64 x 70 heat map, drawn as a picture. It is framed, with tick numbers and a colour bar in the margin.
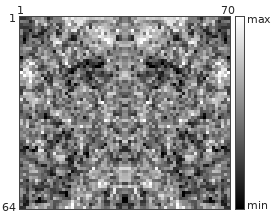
On average the colour sits 50% of the way up the scale. The histogram is bell-shaped. No overall slope runs across the table. It is mirror symmetric from left to right. There are no regular stripes.
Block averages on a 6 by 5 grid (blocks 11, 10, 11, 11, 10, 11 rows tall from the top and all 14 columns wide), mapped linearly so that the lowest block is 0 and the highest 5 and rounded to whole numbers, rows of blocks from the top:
15551 / 30303 / 32323 / 22322 / 11211 / 03230
